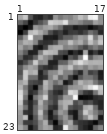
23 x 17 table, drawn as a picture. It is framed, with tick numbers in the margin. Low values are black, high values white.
Slope: none. Rings: centred on the bottom right. Odd rows or columns: none. Mirror symmetry: none.
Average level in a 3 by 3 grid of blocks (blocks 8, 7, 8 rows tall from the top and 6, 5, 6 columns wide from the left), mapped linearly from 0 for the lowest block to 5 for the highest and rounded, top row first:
2 3 3
3 2 5
3 2 0
